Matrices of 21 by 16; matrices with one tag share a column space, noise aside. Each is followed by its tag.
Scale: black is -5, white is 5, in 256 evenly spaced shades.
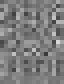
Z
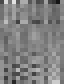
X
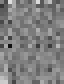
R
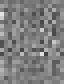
Z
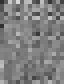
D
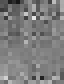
D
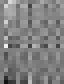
R
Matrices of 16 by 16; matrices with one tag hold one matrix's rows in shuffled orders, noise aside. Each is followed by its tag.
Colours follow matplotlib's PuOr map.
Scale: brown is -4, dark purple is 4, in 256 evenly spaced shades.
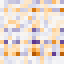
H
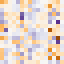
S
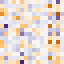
S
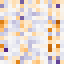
S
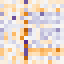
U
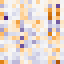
S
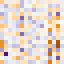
S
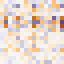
H
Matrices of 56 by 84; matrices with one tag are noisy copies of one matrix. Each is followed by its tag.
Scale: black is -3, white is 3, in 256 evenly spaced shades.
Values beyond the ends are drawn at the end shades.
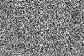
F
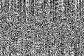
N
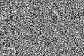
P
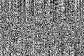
N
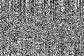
N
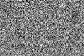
F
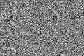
P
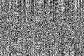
N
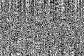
N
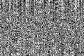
N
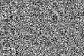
P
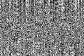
N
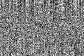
N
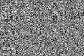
P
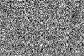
F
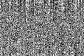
N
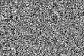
P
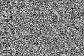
P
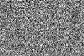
F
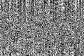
N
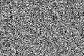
P
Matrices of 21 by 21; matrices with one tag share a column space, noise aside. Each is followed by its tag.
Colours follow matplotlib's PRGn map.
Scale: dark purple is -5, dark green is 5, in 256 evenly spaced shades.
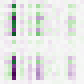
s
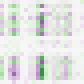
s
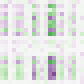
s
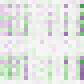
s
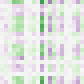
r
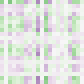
r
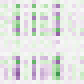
s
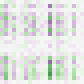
s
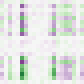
s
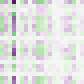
r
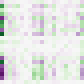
s
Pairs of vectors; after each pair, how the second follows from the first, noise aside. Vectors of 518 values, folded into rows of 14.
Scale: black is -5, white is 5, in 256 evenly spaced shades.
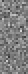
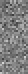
shuffled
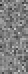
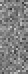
sign-scrambled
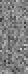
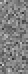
shuffled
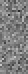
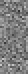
sign-scrambled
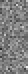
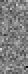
sign-scrambled
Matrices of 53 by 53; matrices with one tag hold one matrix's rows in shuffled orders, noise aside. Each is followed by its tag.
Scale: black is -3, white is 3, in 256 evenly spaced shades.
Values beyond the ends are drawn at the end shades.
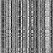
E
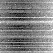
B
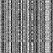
E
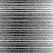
B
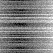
B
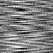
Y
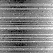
B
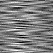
Y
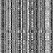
E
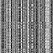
E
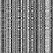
E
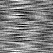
Y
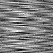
Y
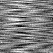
Y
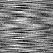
Y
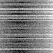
B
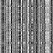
E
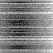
B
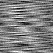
Y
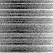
B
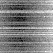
B
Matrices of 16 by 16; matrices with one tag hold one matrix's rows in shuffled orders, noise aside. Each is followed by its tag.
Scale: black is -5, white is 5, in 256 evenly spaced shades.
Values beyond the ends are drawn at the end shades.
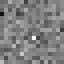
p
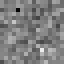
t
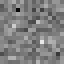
t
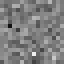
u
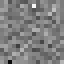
u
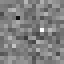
t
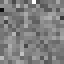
p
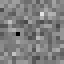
t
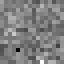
t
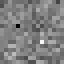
t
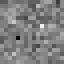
t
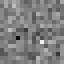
t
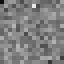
p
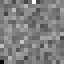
p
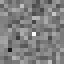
u
